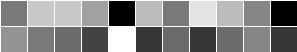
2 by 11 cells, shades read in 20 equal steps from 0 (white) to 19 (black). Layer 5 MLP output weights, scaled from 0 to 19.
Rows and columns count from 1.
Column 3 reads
4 11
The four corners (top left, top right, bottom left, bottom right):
10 19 8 15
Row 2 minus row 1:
-2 6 7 7 -19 10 1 13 6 0 -4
